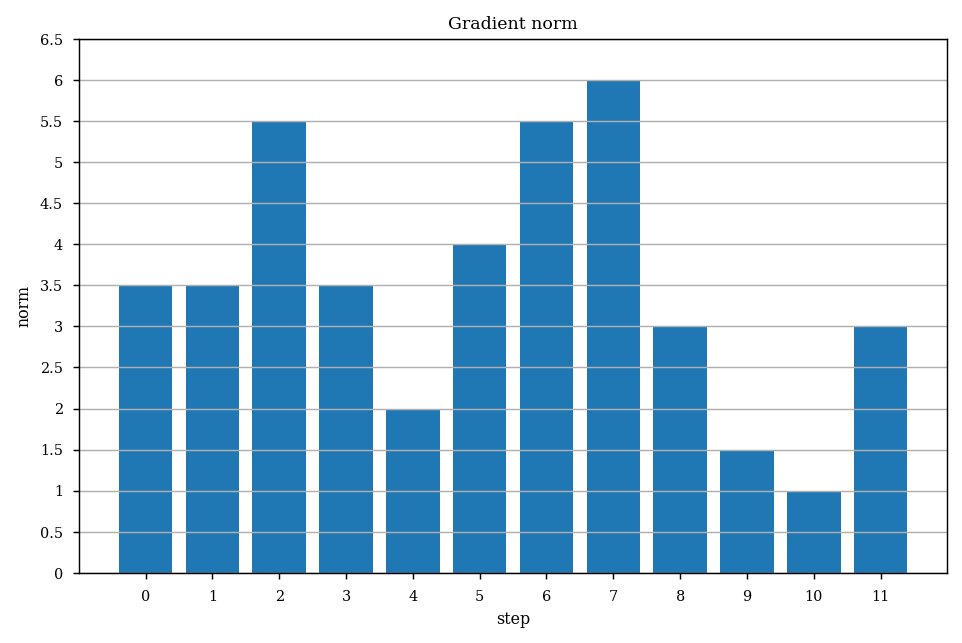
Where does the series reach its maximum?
7
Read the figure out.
Title: Gradient norm
x-axis: step, ticks 0 1 2 3 4 5 6 7 8 9 10 11
y-axis: norm, ticks 0 0.5 1 1.5 2 2.5 3 3.5 4 4.5 5 5.5 6 6.5
Values:
3.5 3.5 5.5 3.5 2 4 5.5 6 3 1.5 1 3
